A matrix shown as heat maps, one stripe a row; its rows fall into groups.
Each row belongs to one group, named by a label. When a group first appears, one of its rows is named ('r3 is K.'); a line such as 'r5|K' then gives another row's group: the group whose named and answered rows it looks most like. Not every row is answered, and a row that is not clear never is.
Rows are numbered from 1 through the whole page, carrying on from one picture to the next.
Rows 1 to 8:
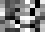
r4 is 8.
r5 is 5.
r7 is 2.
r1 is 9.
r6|9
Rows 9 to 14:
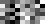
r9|9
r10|8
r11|9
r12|5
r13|9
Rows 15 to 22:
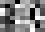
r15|9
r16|5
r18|8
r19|2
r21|5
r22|5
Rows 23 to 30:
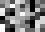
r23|8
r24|2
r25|8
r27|2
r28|2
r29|8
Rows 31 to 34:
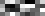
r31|2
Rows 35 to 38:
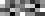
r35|8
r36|5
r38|5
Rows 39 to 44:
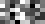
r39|9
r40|8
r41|2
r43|5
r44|9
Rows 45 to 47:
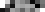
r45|8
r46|5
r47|2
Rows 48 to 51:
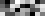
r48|5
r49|2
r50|9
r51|8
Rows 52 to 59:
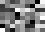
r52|9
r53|2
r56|9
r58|2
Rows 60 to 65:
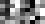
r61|8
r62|2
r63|2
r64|5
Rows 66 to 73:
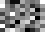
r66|9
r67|8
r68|5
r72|8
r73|2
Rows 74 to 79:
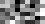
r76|9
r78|5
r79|2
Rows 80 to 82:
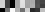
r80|5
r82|2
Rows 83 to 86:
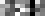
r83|8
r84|8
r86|8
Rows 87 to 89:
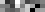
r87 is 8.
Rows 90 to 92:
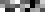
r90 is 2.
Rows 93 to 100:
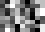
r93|2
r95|2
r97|8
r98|5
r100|9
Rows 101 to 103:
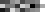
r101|2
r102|9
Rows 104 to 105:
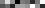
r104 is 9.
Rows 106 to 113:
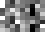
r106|8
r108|2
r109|2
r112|9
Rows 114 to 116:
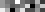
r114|8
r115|9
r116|8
